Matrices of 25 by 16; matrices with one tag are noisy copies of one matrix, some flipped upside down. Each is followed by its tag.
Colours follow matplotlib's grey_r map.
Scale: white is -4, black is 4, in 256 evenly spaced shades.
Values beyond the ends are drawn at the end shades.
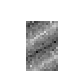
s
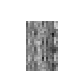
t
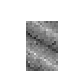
s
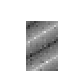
s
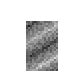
s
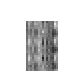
t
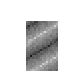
s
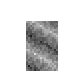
s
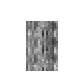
t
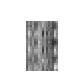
t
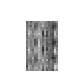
t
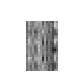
t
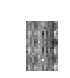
t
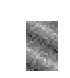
s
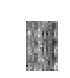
t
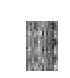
t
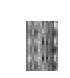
t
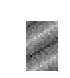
s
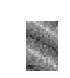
s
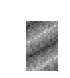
s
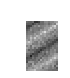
s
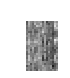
t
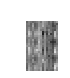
t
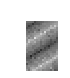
s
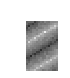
s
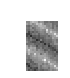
s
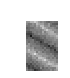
s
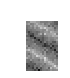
s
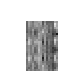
t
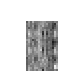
t
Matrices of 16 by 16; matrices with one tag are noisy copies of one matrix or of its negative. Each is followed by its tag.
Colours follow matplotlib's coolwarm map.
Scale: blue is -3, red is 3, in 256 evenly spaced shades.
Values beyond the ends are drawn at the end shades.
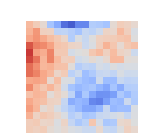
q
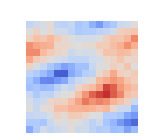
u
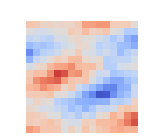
u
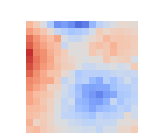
q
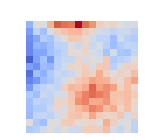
q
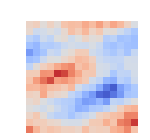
u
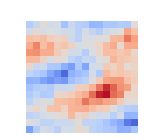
u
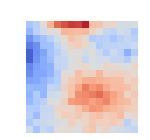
q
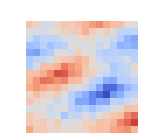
u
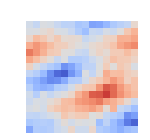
u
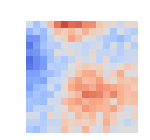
q
